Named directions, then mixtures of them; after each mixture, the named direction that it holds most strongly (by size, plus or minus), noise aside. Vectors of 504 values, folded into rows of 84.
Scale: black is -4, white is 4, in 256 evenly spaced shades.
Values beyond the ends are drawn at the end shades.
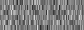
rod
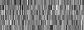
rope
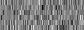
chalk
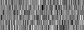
chalk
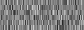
chalk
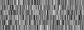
rod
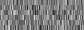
rod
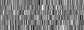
chalk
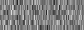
rod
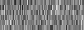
rope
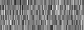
rope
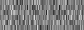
rod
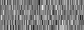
chalk
